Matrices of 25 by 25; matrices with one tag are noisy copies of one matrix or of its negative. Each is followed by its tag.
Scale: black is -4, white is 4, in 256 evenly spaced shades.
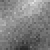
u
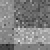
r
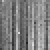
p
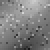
u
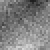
u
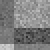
r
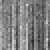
p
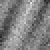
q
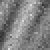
q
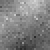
u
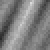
q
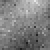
u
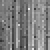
p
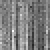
p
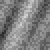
q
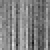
p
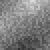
u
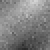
u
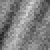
q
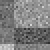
r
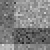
r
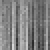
p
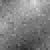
u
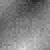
u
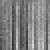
p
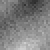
u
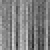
p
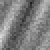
q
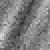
q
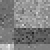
r
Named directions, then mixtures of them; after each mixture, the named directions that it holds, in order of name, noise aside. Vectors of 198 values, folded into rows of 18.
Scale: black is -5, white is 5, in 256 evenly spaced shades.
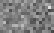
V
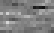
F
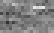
F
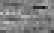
F, V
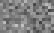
V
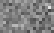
V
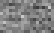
F, V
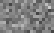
V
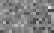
V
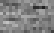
F, V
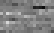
F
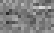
F, V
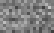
F, V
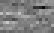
F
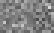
V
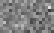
V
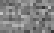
F, V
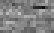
F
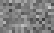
V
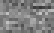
F, V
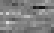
F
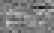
F, V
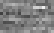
F, V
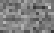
F, V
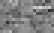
F, V
